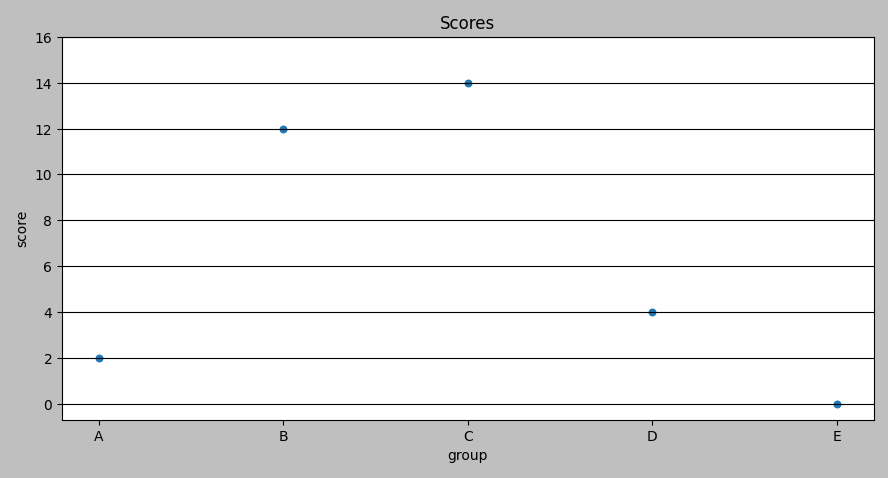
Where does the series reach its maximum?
C
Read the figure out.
Title: Scores
x-axis: group, ticks A B C D E
y-axis: score, ticks 0 2 4 6 8 10 12 14 16
Values:
2 12 14 4 0
